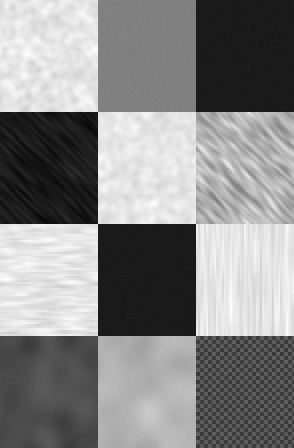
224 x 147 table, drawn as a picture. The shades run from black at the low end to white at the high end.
The table splits into 4 rows of 3 panels. Panel 1,1: very high, blotchy, faint in contrast. Panel 1,2: middling, flat. Panel 1,3: very low, flat. Panel 2,1: very low, slanting down to the right, faint in contrast. Panel 2,2: very high, blotchy, faint in contrast. Panel 2,3: high, slanting down to the right. Panel 3,1: very high, streaked across, faint in contrast. Panel 3,2: very low, flat. Panel 3,3: very high, streaked downward, faint in contrast. Panel 4,1: low, smooth, faint in contrast. Panel 4,2: high, smooth, faint in contrast. Panel 4,3: low, checkered.
